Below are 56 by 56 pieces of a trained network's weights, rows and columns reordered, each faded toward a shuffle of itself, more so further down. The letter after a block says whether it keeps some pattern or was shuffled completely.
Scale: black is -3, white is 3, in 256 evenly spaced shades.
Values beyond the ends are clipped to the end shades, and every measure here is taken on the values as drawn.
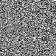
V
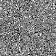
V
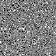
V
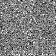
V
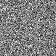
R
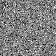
R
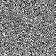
V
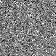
V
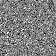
R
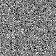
V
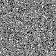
R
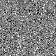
V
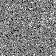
R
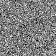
R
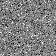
R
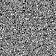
V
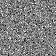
R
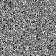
V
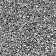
R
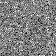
R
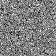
R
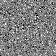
R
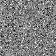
V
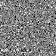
V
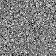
V
